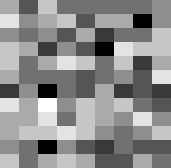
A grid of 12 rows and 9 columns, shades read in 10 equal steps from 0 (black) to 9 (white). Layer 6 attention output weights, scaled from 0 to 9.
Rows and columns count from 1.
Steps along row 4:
down down up down down up down same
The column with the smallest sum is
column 6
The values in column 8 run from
0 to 8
